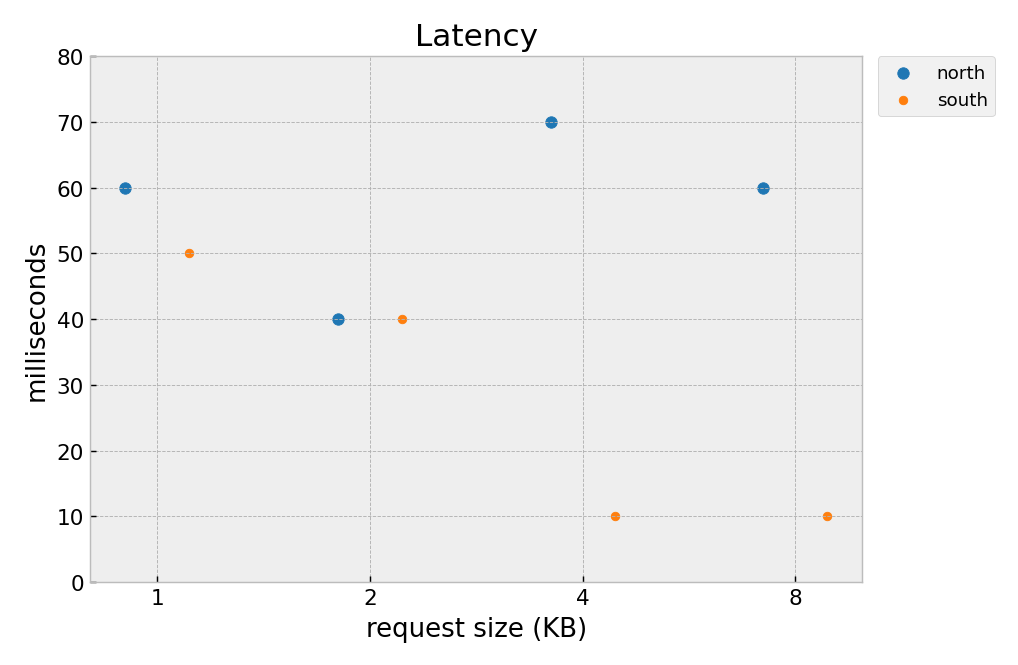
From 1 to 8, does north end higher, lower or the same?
the same
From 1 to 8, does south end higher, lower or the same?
lower
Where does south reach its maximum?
1
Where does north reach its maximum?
4
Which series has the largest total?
north
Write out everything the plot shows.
Title: Latency
x-axis: request size (KB), ticks 1 2 4 8
y-axis: milliseconds, ticks 0 10 20 30 40 50 60 70 80
Legend: north, south
Values:
north: 60 40 70 60
south: 50 40 10 10
